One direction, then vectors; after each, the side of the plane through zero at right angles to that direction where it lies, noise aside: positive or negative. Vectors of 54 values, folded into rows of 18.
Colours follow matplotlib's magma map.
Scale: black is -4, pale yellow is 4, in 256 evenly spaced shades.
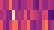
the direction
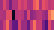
negative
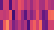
negative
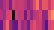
negative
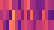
positive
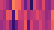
negative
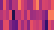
negative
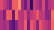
negative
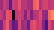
negative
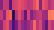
negative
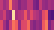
positive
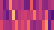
positive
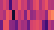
negative
